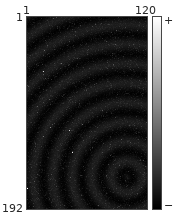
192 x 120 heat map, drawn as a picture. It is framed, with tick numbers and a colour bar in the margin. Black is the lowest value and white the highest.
No single row or column stands out from its neighbours. Rings spread out from the bottom right. There is no overall slope. Most values sit low, with a long tail of high ones. Overall the values sit about 10% of the way up the scale.
